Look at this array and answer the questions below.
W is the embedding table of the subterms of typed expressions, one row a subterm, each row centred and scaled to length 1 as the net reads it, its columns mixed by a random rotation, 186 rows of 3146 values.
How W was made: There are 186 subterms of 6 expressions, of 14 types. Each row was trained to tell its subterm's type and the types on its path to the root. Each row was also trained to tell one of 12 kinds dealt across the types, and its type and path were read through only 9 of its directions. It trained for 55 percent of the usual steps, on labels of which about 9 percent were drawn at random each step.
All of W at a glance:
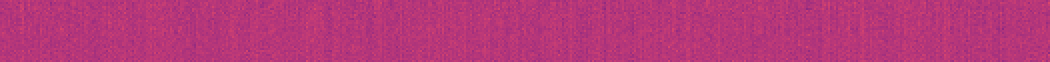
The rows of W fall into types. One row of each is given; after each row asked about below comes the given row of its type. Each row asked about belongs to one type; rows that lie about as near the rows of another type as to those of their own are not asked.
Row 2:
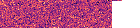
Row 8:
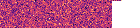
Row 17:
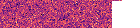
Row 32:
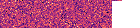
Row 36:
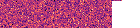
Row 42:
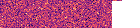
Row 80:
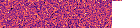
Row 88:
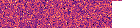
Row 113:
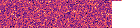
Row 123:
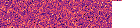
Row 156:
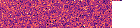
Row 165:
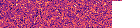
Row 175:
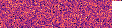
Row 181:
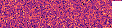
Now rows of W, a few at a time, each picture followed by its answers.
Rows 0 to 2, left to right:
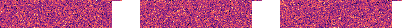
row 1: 113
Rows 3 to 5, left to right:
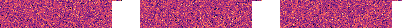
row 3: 175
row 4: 2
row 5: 165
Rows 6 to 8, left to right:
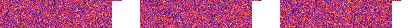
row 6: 165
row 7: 113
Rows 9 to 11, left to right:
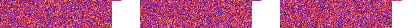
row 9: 36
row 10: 17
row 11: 88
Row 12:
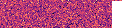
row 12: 80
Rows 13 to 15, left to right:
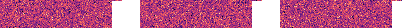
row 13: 165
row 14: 2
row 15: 42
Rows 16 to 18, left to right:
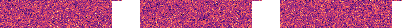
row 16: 36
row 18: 113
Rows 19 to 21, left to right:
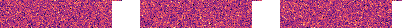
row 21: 156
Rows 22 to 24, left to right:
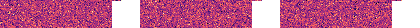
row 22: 36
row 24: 2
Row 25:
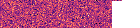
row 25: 156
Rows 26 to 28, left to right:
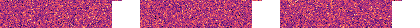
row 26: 88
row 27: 80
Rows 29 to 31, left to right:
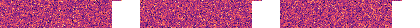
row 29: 2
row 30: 175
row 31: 88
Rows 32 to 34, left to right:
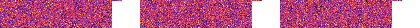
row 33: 123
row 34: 80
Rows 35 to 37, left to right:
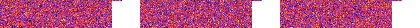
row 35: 175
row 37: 2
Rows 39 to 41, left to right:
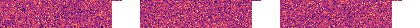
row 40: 36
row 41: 165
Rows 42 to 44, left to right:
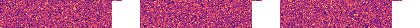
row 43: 32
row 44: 181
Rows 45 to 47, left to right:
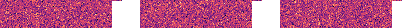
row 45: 181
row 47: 32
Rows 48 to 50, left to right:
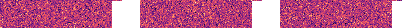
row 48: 42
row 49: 8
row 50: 42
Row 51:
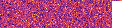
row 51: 32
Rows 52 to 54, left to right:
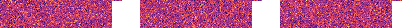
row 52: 181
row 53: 113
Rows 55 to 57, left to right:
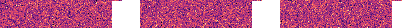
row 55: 165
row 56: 17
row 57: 123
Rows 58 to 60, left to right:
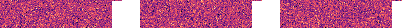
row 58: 88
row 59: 8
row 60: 36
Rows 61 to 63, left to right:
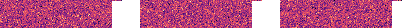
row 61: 175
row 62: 123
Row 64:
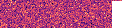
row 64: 88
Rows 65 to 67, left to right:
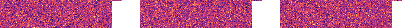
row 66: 32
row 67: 181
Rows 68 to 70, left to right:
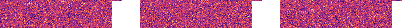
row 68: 113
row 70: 32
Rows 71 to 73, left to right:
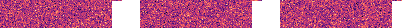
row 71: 36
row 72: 165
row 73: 17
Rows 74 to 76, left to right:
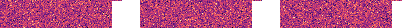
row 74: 181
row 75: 165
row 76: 42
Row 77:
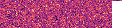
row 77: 32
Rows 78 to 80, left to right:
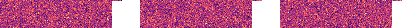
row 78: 181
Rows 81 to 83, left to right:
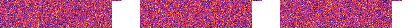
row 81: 36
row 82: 32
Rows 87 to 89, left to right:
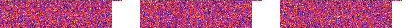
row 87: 181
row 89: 42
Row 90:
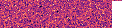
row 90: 80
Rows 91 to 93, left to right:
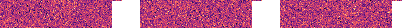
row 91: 8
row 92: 156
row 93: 42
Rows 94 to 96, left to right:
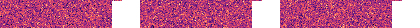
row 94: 88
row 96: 88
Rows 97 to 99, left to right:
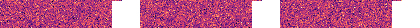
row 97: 175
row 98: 175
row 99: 2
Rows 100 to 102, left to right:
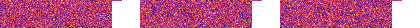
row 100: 181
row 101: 8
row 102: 32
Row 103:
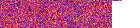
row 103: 17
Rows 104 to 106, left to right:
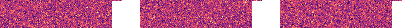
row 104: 165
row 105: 42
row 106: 32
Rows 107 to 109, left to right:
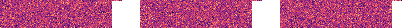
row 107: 42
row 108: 42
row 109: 175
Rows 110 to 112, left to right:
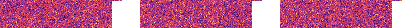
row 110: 17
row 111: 123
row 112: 32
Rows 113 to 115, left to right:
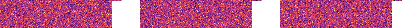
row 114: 36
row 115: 181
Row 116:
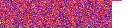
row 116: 123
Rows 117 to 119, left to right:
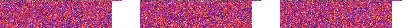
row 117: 17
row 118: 2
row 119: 88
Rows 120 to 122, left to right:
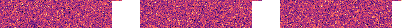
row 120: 165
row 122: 36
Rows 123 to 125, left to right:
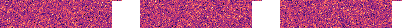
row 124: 88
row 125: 123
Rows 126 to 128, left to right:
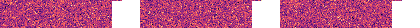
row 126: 88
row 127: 36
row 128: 175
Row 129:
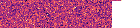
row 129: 8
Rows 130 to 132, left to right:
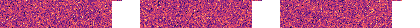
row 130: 123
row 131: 80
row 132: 165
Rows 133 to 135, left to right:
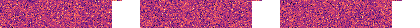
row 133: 42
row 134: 42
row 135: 123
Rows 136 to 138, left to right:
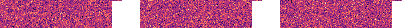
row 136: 2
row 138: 123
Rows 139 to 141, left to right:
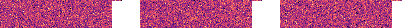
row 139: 175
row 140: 165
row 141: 80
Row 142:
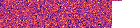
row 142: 80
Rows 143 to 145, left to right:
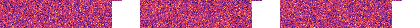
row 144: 156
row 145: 156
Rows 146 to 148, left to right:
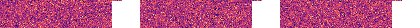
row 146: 123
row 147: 2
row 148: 165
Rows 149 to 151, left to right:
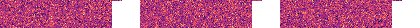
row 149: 32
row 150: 88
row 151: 181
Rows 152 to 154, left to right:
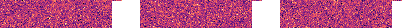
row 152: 8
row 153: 32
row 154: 8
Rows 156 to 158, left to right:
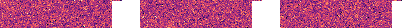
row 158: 42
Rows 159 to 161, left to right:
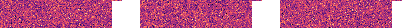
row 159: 80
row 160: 113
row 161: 123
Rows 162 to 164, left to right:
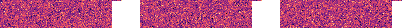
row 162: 2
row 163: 2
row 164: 32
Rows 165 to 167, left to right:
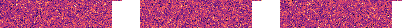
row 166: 36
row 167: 88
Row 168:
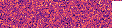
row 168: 88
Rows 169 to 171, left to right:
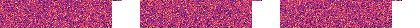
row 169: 17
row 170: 181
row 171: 175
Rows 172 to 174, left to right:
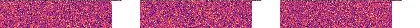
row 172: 156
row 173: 8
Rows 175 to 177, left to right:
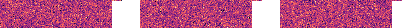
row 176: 113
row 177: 156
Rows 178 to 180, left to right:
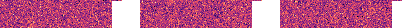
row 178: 36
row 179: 17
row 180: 88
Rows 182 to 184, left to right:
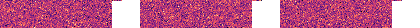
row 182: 156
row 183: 181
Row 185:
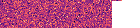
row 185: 32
